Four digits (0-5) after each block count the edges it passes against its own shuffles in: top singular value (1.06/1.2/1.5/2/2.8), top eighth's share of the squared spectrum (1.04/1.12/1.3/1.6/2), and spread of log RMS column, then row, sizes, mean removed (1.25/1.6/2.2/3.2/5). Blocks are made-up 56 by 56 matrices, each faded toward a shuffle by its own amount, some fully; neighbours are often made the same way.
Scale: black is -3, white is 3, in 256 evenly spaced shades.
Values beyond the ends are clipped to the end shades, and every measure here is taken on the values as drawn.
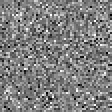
3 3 0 2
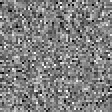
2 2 0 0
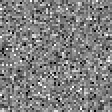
0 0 0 0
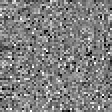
3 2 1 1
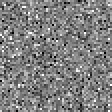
1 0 0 0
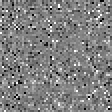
3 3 1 1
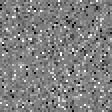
2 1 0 0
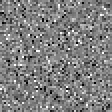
1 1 0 0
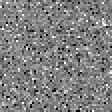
1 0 0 0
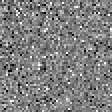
3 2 1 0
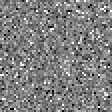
1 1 0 0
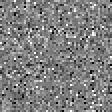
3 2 1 1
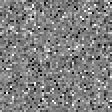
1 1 0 0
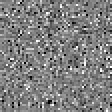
3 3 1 1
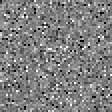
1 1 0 0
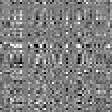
4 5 3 3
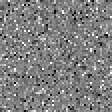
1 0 0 0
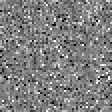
1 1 0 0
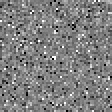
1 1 0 0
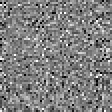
3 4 2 1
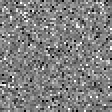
0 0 0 0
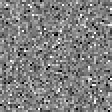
0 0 0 0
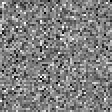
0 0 2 0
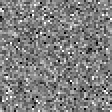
0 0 0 0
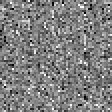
1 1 3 0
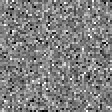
0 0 0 0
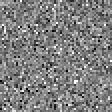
0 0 1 0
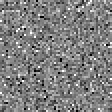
0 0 0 0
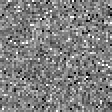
0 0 0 0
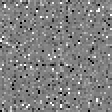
2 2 1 0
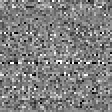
2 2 0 3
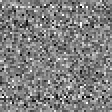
1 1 0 2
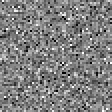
0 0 0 1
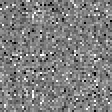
1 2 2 1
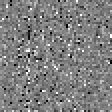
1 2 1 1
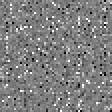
1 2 1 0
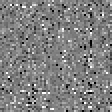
2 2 2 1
